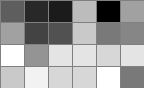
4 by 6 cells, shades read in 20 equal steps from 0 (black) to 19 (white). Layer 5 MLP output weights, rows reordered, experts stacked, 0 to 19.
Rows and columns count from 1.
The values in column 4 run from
14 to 17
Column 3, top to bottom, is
2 6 17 16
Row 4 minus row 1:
8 15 14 2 19 -3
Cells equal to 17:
3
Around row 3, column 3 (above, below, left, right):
6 16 11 17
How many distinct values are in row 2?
6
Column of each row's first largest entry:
4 4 1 5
